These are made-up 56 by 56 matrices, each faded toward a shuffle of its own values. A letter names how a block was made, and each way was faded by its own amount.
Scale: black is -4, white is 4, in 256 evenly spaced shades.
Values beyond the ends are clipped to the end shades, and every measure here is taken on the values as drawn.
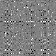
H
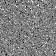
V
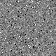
V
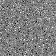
V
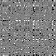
H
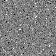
V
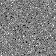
V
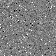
V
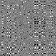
H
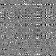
H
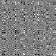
H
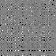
H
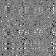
H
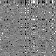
H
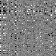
H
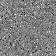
V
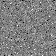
V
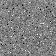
V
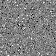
V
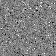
V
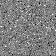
V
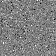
V
